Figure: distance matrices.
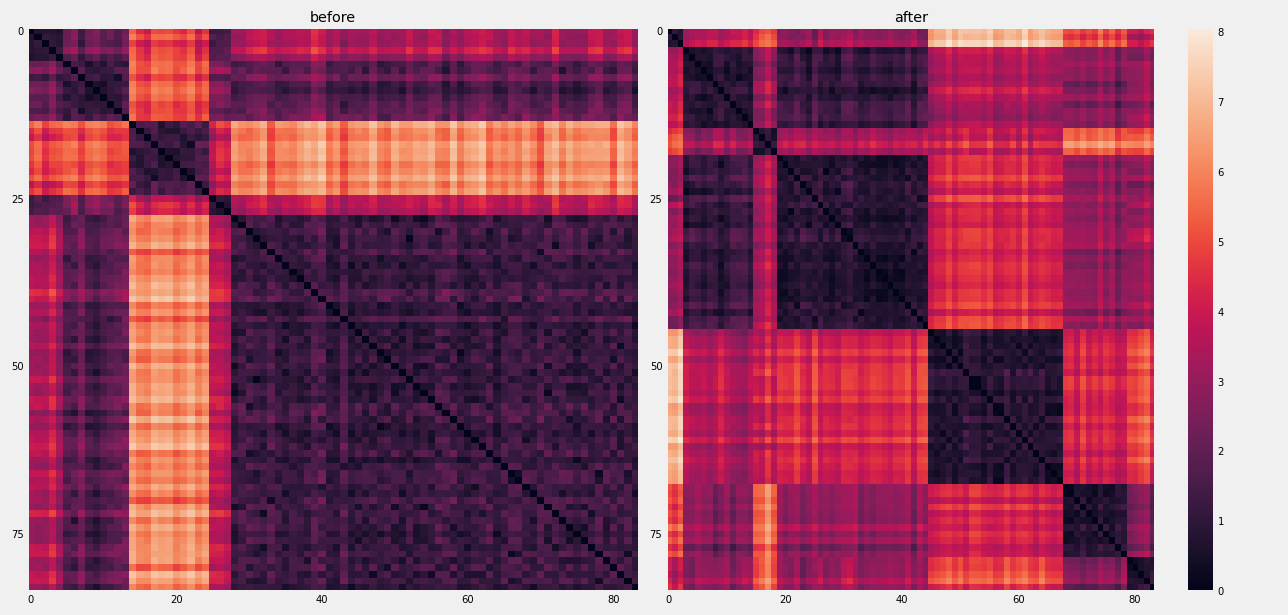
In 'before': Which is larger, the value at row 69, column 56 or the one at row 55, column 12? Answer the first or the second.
the second
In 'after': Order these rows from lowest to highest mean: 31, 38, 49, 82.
38, 31, 49, 82
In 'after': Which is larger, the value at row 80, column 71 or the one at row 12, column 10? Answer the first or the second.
the first
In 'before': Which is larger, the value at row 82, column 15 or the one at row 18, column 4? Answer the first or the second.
the first
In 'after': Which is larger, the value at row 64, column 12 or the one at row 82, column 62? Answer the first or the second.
the second
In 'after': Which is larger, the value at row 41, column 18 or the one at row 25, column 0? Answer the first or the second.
the first
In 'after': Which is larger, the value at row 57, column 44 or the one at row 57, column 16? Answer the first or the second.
the first
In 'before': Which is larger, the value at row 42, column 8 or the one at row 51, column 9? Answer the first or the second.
the first
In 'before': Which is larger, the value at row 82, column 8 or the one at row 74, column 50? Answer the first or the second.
the first
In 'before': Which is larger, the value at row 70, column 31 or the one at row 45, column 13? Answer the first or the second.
the second
